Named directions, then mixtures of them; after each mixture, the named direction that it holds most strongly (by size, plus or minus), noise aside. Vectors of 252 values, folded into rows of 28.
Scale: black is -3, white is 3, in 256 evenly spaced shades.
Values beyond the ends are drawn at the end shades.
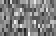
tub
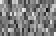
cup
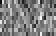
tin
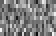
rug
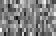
rug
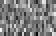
rug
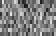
tin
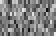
cup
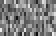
rug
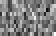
cup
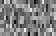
tub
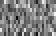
rug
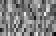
rug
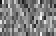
tin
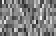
tin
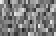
cup
